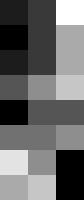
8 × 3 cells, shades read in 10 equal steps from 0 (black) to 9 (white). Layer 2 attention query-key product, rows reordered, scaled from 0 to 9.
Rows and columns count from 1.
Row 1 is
1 2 9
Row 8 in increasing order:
0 6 7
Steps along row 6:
same up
